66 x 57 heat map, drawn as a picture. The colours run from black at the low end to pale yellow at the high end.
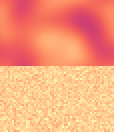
The table splits into 2 rows of 1 panel. Panel 1,1: high, smooth. Panel 2,1: very high, fine-grained, faint in contrast.
